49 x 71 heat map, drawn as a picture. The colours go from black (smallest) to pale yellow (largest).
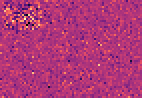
Stripes: none. Roughest part: top left. Grain: fine. Odd patch: rougher, in the top left.
